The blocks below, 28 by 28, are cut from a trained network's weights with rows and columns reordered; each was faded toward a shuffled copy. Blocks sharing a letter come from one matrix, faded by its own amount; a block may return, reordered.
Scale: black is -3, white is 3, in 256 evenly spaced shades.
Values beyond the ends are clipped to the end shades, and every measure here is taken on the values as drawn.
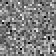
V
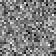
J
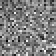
J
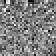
J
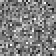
J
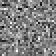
J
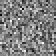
V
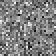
V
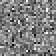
V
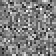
J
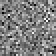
V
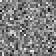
V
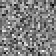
V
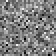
V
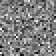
V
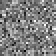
J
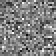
J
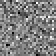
V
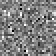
J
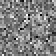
V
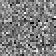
J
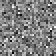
V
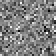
J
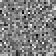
J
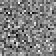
J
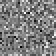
J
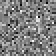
V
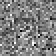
J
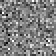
J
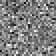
V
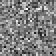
V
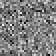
J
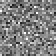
J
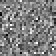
J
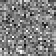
V
